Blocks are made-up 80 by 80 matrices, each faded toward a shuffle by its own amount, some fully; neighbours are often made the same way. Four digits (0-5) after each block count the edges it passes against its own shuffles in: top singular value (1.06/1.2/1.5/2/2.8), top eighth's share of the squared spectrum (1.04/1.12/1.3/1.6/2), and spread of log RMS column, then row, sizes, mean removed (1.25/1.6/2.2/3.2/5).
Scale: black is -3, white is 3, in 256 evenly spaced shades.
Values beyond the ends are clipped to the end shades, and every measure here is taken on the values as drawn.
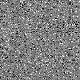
3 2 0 1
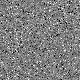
0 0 0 0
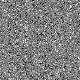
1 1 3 0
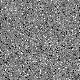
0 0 1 0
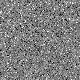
0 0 0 0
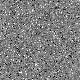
0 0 0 0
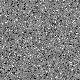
0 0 0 0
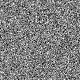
0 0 0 0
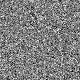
0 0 0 0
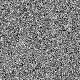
0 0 0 0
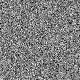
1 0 0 0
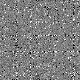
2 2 2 2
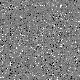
1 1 1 0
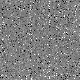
2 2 1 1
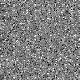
3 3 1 1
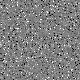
3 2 0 1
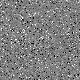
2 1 0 0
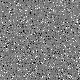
1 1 0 0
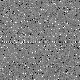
3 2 0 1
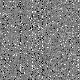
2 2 2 0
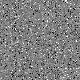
0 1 1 0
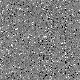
1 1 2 0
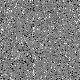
1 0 1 0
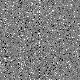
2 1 2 0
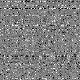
4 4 1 3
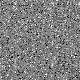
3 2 0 0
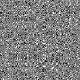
4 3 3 2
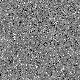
2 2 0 0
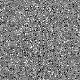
3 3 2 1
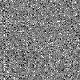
3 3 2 1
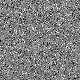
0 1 0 0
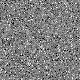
3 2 0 1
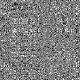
4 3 2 2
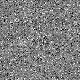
2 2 0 0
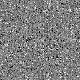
3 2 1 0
